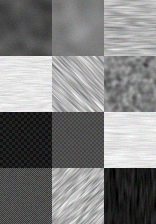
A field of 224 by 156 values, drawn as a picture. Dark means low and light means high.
It is made of 4 by 3 panels. Panel 1,1: low, smooth, faint in contrast. Panel 1,2: middling, smooth, faint in contrast. Panel 1,3: high, streaked across. Panel 2,1: very high, streaked across, faint in contrast. Panel 2,2: high, slanting down to the right. Panel 2,3: middling, blotchy. Panel 3,1: very low, checkered, faint in contrast. Panel 3,2: low, checkered, faint in contrast. Panel 3,3: very high, streaked across, faint in contrast. Panel 4,1: low, checkered. Panel 4,2: high, slanting up to the right. Panel 4,3: very low, streaked downward, faint in contrast.
